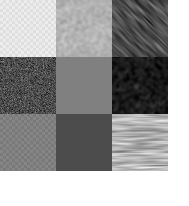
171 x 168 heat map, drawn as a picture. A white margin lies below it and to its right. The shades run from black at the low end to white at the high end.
The table splits into 3 rows of 3 panels. Panel 1,1: very high, checkered, faint in contrast. Panel 1,2: high, blotchy, faint in contrast. Panel 1,3: low, slanting down to the right. Panel 2,1: low, fine-grained. Panel 2,2: middling, flat. Panel 2,3: very low, blotchy, faint in contrast. Panel 3,1: middling, checkered, faint in contrast. Panel 3,2: low, flat. Panel 3,3: high, streaked across.
